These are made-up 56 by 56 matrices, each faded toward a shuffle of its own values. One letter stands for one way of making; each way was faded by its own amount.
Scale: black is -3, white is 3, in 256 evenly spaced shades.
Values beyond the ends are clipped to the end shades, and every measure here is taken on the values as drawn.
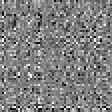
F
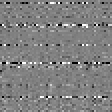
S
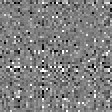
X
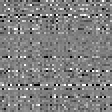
S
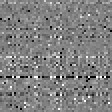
F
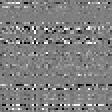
S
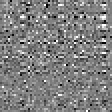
F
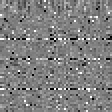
F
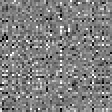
X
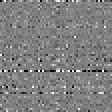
S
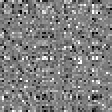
X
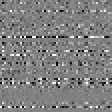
S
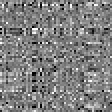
F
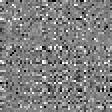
X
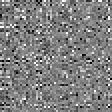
X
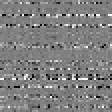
S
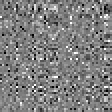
X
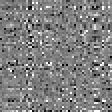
X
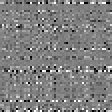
S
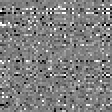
F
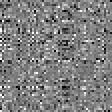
X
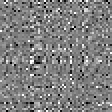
X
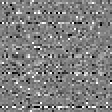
F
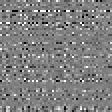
S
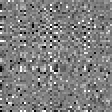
X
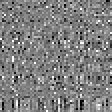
X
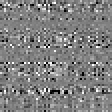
S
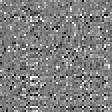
X
